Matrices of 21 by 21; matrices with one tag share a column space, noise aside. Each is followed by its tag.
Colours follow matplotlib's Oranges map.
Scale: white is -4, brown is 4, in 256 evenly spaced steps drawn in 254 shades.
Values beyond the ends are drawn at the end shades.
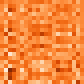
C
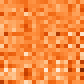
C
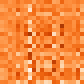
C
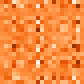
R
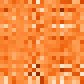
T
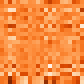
T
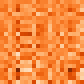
C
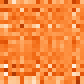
T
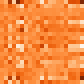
R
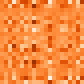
R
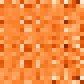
R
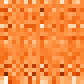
T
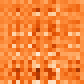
C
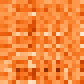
C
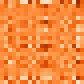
R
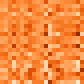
C
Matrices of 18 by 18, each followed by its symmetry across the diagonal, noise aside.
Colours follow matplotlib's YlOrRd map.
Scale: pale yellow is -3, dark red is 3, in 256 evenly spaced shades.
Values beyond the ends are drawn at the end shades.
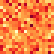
antisymmetric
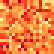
antisymmetric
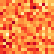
antisymmetric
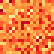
symmetric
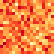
neither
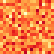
neither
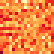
neither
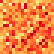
symmetric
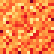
symmetric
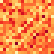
symmetric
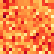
neither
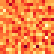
antisymmetric
